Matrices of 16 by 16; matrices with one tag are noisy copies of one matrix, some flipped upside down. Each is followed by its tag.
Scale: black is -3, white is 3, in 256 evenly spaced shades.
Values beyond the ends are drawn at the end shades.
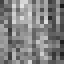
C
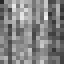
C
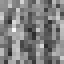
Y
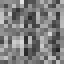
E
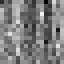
Y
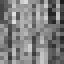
C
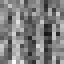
Y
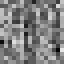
E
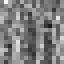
Y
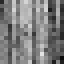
C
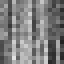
C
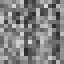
E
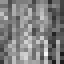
C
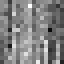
C
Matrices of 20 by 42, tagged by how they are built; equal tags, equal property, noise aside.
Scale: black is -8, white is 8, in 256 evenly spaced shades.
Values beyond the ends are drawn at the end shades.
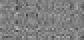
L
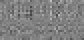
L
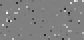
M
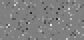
M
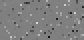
M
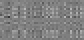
L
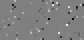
M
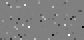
M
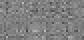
L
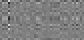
L
